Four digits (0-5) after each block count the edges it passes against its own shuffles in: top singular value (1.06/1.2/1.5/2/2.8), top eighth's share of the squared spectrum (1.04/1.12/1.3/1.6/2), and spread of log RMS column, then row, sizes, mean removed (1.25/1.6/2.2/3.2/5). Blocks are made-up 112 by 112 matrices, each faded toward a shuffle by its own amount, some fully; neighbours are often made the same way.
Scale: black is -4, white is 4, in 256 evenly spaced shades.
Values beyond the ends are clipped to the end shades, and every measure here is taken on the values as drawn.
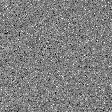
2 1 0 0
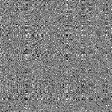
5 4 3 3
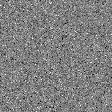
3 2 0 0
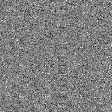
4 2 1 1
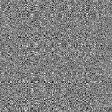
5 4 3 3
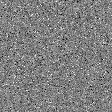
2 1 0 0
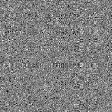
4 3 2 2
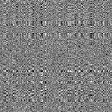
5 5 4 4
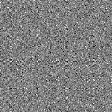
4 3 2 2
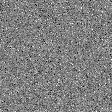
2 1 0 0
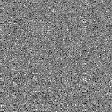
4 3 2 2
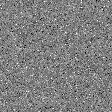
0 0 0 0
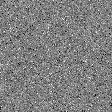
1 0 0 0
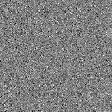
3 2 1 1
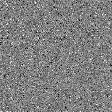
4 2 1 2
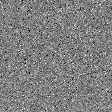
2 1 0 0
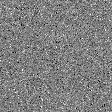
0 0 0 0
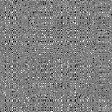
5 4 3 3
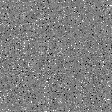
3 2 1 0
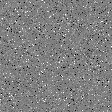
0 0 0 0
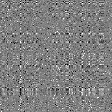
5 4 3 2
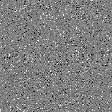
4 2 1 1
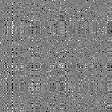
5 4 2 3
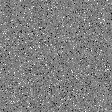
2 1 0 0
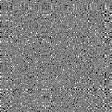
5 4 3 2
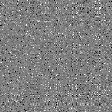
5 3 2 2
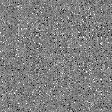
3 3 2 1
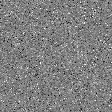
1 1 0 0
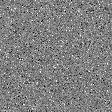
0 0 0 0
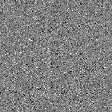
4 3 1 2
